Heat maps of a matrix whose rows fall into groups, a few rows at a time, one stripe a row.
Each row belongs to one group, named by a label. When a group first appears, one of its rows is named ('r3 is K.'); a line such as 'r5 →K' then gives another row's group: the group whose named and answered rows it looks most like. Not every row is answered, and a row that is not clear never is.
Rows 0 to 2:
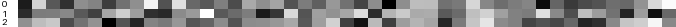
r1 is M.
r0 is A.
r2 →A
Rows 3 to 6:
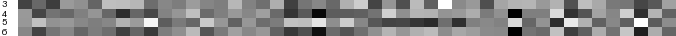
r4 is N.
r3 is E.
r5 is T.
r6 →N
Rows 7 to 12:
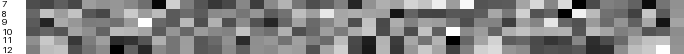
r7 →N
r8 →T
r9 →M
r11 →A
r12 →A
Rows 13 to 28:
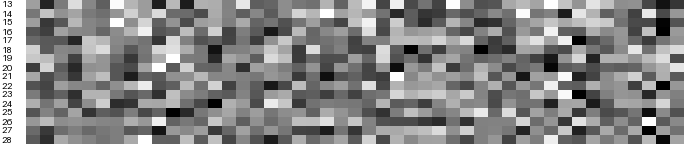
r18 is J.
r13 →E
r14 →T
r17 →N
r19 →J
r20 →A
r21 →N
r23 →N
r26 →T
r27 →N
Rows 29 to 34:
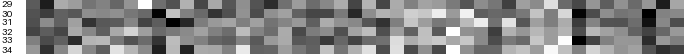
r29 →M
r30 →N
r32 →E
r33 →N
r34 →E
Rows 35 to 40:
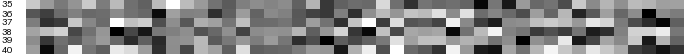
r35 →J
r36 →N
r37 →E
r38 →A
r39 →N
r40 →E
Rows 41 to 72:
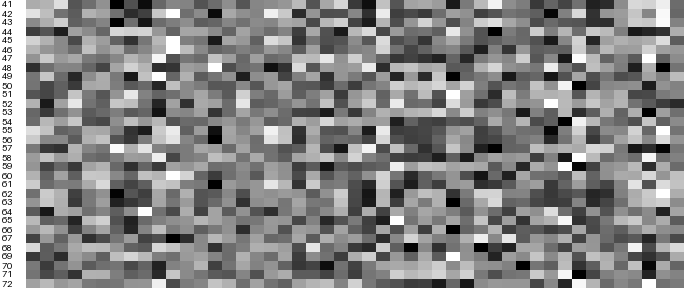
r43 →A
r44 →E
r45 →J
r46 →J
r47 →T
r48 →M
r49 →A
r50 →N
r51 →E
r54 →T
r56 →J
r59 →N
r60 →J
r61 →J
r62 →A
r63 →A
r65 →N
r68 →J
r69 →E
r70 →N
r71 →N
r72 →T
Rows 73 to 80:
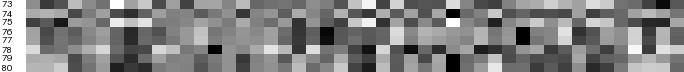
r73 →E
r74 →A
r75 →E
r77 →N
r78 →J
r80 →A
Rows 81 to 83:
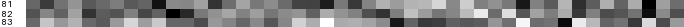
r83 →T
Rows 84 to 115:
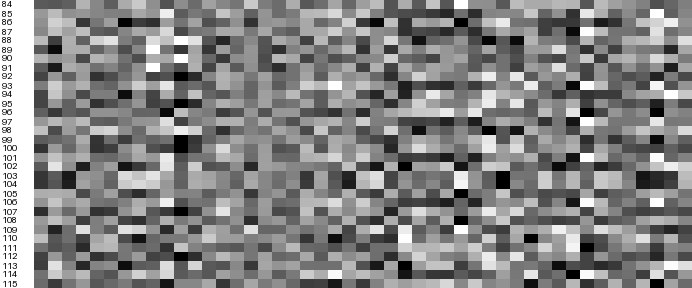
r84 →E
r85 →T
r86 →A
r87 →T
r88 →J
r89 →M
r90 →J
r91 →M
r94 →A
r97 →T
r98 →J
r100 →M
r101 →T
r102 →A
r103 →E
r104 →E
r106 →T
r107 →M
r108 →A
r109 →E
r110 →N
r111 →N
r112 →M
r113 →A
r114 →T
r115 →N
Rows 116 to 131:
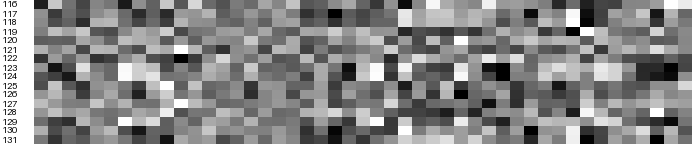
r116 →A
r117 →N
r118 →N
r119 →T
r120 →E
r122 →M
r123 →E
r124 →E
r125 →A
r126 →A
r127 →J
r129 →E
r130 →N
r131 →N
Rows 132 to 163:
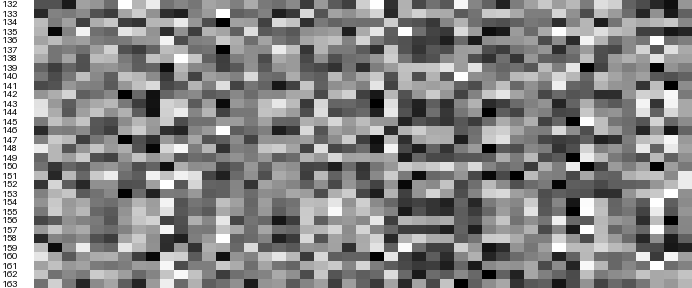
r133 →M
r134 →J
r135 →E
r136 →T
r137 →J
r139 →N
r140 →E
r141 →M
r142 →A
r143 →J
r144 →J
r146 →M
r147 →A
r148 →J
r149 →T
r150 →N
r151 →J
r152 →A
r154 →T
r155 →T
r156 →M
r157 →T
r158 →M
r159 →E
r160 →J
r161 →T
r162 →J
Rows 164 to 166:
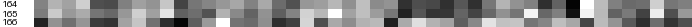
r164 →T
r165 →T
